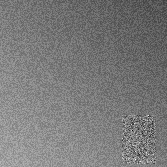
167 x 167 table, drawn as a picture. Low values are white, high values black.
Odd patch: rougher, in the bottom right. Grain: fine. Roughest part: bottom right. Slope: up to the top right. Ninth with the highest average: top right. Mirror symmetry: none. Histogram: bell-shaped. Odd rows or columns: none. Ninth with the lowest average: bottom left.
